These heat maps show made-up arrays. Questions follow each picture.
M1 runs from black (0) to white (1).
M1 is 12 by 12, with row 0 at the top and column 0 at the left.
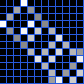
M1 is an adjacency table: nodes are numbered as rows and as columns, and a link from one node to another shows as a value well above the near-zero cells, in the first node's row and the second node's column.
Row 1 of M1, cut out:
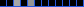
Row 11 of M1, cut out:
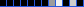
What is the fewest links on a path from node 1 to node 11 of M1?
3
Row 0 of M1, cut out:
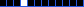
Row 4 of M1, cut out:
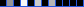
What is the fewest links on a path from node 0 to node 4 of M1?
2
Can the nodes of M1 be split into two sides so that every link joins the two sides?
no
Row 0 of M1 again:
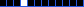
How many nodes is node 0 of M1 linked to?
1
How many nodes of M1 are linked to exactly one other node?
1
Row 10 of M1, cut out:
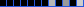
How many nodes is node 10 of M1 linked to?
3
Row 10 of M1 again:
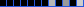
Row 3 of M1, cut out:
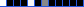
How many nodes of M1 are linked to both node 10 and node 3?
0
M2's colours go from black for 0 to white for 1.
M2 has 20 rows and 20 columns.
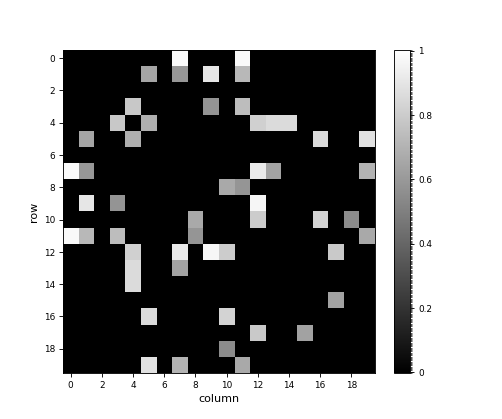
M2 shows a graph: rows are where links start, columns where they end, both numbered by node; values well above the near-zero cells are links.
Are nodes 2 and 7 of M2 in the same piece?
no
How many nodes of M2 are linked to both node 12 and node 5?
1
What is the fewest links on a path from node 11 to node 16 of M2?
3
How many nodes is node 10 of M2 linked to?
4
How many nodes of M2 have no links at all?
2
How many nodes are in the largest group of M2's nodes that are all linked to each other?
2
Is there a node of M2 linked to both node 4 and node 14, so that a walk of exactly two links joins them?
no
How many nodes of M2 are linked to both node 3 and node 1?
2
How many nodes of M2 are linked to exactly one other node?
3
